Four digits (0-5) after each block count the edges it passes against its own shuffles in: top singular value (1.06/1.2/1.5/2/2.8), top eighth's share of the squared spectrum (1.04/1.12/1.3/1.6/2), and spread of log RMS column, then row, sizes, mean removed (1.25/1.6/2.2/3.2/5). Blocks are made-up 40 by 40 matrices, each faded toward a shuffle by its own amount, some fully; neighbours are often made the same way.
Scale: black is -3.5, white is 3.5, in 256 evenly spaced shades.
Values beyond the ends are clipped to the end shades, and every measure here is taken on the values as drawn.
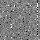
3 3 1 0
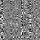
3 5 3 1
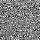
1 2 0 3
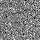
0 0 0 0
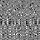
4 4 2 2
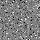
2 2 0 0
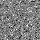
1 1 0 0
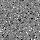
0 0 0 0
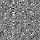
3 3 1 1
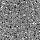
0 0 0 0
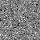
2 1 0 0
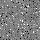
0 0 1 0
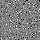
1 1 0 0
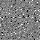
3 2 1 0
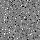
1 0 0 0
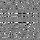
4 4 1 2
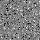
1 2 1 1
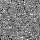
1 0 0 1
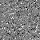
0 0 0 0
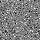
1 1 0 0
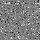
1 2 0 1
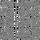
3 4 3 1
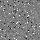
0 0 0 0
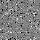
1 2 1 1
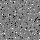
0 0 0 0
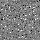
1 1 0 0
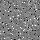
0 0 0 0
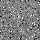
1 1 1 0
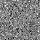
2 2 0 0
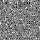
2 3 1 0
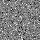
0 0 0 0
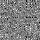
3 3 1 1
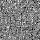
2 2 0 1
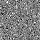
1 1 0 0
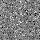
1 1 0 0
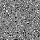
2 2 0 1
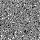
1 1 0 0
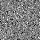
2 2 0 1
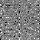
3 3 2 1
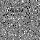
3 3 1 0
